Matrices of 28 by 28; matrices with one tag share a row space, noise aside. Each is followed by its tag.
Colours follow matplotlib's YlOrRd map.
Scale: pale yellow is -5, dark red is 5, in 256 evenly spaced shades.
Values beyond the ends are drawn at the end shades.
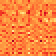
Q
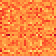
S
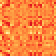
S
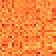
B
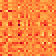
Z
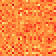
B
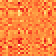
Z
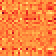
B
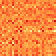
B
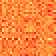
B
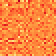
Z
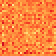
B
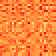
Q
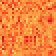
B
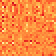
B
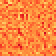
Z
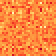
Q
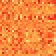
B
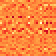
Q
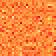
B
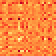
Z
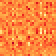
Q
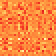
Z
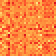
S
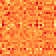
S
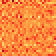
B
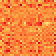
S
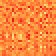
Q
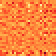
Q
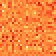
B
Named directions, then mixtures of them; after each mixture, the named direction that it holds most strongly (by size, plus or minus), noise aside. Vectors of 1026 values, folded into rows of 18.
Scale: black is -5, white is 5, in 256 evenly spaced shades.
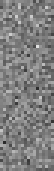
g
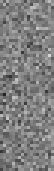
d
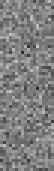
g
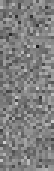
g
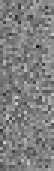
g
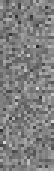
g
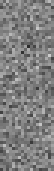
d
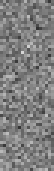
d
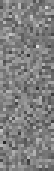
g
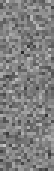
d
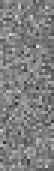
g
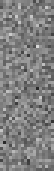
g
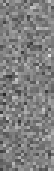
d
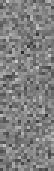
d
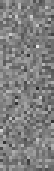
g
